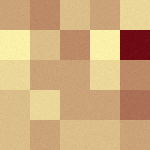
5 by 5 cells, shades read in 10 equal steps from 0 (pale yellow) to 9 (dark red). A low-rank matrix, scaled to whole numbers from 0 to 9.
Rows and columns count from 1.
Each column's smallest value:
0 1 2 0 1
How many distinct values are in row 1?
4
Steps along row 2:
up up down up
